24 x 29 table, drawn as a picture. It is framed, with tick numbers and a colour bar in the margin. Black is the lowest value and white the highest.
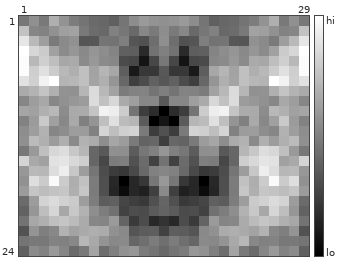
There is no overall slope. The centre is the roughest part. It is mirror symmetric from left to right. No single row or column stands out from its neighbours. There are no regular stripes. The texture is blotchy.
